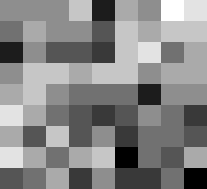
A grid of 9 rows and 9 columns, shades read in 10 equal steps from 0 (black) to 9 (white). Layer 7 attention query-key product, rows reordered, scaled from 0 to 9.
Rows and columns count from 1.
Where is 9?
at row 1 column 8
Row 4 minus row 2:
1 1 2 1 4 0 -1 -1 -1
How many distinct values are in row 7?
6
